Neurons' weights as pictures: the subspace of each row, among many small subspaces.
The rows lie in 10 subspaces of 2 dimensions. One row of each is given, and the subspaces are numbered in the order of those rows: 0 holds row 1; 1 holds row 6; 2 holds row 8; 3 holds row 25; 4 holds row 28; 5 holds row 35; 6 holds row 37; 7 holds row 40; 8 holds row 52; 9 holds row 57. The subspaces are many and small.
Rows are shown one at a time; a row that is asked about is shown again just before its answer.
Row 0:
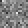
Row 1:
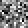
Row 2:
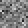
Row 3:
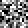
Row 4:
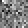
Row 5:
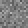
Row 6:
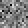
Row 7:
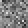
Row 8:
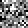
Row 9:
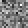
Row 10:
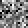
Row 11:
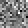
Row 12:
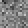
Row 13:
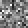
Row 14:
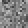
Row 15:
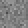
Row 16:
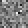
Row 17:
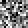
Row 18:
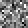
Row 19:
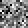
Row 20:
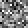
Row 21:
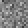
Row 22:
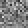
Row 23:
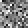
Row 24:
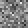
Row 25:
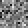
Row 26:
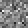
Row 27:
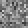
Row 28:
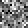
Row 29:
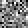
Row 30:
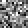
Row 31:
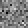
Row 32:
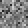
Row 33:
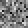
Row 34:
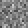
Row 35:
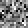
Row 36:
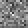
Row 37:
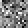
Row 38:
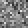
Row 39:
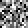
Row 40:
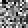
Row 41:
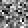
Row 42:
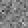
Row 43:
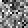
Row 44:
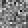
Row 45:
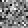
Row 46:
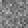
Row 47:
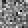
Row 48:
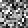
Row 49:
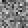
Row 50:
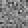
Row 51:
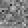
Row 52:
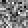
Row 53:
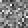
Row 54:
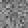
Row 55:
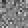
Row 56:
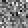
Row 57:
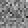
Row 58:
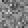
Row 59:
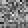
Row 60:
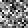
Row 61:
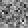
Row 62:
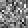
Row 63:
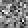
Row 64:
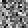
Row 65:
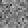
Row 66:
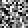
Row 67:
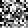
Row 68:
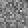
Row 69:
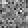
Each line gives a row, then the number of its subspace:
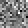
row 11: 9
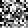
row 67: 6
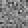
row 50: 7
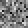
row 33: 5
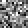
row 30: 8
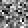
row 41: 0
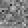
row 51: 3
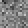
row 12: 2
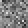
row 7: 6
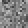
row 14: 6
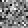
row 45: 2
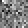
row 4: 4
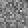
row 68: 9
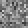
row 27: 5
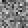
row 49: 3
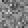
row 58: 4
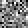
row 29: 7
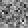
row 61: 0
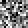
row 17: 8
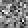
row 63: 0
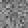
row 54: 8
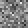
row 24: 6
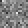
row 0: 1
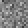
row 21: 7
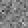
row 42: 5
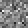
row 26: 5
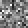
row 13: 3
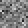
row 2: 5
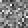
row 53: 9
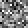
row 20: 4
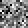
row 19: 1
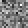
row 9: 3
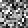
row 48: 9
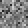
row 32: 3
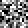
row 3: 0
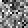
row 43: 4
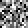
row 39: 8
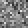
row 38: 9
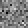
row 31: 2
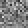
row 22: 7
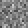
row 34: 8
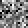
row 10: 3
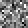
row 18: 8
